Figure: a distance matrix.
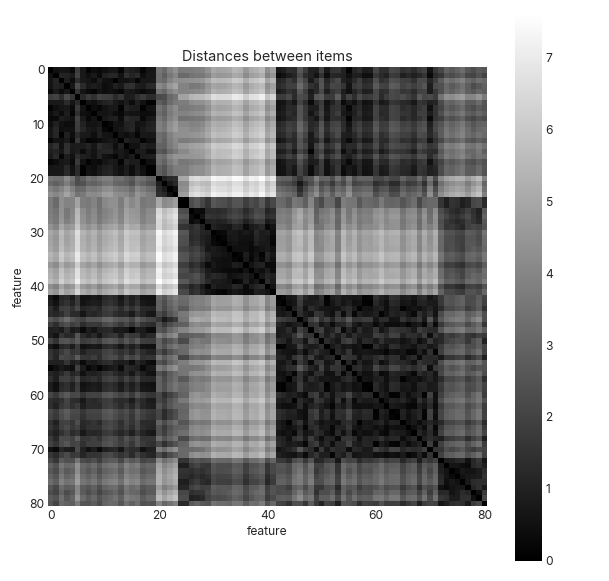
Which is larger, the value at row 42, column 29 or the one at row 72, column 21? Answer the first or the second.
the first
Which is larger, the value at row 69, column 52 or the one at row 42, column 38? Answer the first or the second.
the second
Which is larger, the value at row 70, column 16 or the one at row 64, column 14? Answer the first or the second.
the second
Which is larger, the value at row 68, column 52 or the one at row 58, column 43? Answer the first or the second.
the first
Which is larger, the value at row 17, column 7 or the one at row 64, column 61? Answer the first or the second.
the second
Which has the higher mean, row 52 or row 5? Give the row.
5
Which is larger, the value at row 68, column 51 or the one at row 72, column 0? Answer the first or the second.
the second
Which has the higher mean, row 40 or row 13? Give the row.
40
